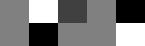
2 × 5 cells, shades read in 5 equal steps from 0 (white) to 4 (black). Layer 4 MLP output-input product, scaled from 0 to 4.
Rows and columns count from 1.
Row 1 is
2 0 3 2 4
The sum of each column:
4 4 5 4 4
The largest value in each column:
2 4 3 2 4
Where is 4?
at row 1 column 5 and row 2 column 2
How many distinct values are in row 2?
3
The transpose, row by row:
2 2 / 0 4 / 3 2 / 2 2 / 4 0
